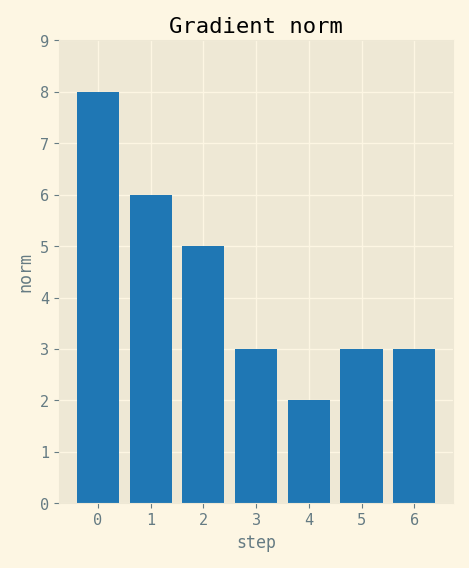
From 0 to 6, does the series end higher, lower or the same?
lower
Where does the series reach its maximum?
0
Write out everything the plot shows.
Title: Gradient norm
x-axis: step, ticks 0 1 2 3 4 5 6
y-axis: norm, ticks 0 1 2 3 4 5 6 7 8 9
Values:
8 6 5 3 2 3 3
